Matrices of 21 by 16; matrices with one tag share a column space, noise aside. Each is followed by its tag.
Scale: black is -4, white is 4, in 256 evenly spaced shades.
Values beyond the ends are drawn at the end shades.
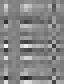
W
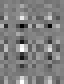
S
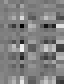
S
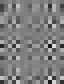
W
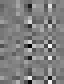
W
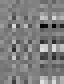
S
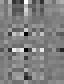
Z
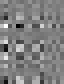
S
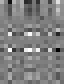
Z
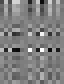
Z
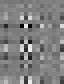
S
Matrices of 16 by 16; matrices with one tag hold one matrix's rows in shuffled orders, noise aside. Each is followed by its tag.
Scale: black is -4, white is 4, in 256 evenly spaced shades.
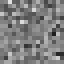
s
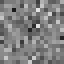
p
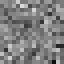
s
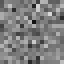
p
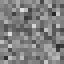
s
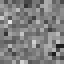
s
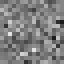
s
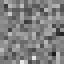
s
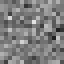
s
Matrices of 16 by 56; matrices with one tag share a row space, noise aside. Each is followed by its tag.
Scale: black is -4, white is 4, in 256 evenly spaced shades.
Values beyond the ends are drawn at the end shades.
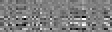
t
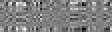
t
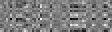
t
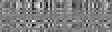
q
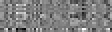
t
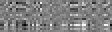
t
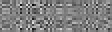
q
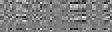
t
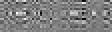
t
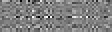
q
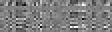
t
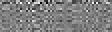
q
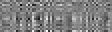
q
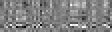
t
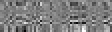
t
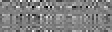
q
